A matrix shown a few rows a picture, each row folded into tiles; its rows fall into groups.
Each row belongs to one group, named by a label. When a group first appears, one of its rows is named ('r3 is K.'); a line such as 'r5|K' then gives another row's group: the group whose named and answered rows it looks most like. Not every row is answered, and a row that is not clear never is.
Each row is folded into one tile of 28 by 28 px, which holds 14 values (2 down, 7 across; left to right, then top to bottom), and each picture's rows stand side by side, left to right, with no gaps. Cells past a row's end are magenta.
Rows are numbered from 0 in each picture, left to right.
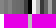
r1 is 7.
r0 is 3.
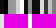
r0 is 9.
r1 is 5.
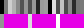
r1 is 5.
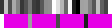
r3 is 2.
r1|5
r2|2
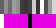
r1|2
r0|3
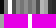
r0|7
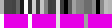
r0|5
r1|3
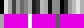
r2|9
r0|7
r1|5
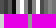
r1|7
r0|9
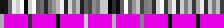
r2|2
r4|5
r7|2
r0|9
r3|9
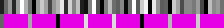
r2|2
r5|2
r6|7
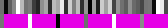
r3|9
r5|9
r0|9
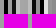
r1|9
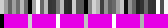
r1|7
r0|2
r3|7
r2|3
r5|5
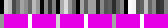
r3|3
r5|3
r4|9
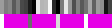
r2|7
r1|9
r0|3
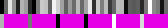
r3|2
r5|7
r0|7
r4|3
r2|2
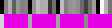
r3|9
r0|7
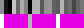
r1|7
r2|3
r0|5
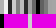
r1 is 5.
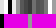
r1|9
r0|2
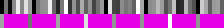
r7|7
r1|9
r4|5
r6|3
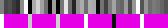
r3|3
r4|2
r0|5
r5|3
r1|7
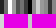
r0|7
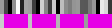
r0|5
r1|5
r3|9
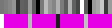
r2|2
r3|5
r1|5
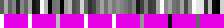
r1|5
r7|2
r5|9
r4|3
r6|2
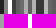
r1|3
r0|7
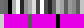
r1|2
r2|2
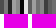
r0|5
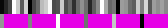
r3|9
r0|5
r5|2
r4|5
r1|9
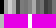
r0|7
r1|3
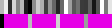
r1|7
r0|2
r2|7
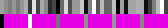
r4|9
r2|7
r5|9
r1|3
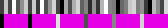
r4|9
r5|5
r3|9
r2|9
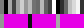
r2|9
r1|2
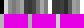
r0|7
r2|5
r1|9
